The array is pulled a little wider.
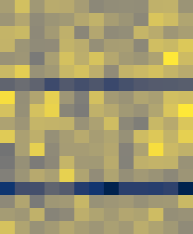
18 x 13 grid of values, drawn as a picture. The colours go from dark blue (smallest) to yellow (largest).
Rows 7 and 15 stand out from the rest. Streaks run across, left to right. Most values sit high, with a long tail of low ones.
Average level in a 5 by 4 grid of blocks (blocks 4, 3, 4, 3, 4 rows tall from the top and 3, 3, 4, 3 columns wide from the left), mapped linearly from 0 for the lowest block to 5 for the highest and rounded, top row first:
3 3 2 4 / 1 1 1 2 / 4 3 3 5 / 1 3 2 3 / 0 1 0 0
